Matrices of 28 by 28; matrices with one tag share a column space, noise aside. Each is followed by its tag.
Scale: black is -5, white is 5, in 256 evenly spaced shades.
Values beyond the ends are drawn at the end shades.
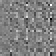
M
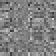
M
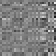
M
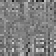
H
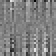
H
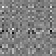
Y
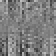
H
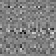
Y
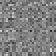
M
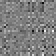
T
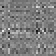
Y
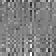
H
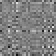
T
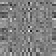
M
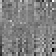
H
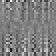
H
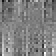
H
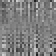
H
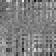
H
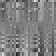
H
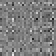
M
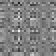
M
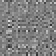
T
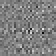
Y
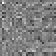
M
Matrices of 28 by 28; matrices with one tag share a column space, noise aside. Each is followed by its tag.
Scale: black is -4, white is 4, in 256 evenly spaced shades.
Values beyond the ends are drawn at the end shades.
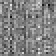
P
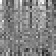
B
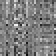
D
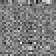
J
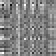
P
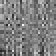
D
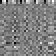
J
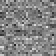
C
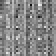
P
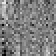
D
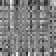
B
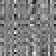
D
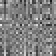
D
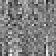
D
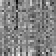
B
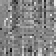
B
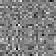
C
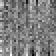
B
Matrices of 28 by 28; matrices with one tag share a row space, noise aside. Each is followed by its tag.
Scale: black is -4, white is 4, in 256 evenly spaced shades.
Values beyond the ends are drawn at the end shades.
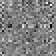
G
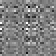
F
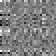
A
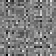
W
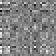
A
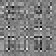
W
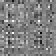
W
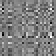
G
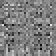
W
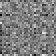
A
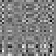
G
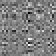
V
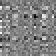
A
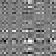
V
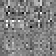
W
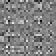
W
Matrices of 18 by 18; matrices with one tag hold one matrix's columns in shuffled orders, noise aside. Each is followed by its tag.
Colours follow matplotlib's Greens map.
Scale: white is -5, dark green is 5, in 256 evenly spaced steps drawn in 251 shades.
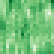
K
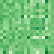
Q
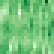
K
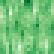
K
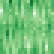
K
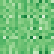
Q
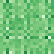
Q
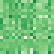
Q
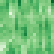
K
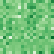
Q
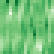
K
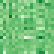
Q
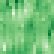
K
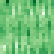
K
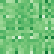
Q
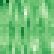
K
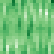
K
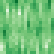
K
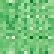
Q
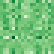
Q
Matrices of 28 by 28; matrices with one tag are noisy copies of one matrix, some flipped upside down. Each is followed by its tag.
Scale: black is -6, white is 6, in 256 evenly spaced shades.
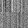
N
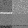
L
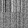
N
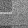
L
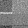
L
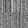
N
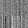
N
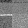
L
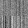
N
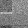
L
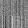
N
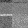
L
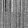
N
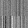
N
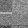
L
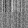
N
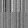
N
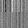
N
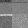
L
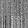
N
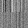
N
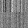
N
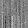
N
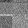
L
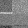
L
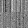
N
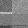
L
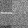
L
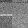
L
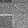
L
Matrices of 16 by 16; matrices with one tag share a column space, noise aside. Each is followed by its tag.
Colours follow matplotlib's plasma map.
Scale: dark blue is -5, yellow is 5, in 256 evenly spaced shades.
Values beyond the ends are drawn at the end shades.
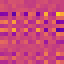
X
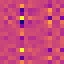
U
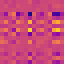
X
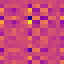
U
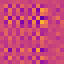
U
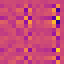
U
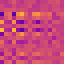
X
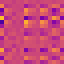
U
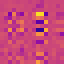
X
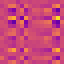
U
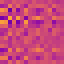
U
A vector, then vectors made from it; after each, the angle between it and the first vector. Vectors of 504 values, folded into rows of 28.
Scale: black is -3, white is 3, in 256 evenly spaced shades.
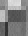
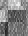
nearly parallel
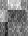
nearly parallel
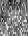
partly opposed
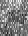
partly aligned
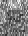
partly aligned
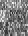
partly aligned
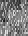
partly opposed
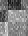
nearly opposite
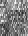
partly aligned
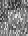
partly opposed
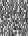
orthogonal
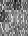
partly opposed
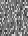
orthogonal
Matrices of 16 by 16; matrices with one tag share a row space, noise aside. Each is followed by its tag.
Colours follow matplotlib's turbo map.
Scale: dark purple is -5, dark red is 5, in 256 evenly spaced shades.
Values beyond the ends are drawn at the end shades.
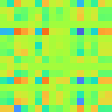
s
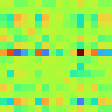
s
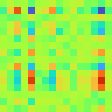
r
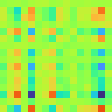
r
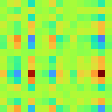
r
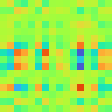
s
